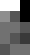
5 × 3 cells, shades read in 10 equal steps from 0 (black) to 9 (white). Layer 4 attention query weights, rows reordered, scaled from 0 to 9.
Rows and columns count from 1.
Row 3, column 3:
3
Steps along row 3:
same down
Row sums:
18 8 11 9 11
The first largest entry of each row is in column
1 1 1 1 2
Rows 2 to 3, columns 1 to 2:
5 3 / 4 4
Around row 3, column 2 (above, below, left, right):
3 3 4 3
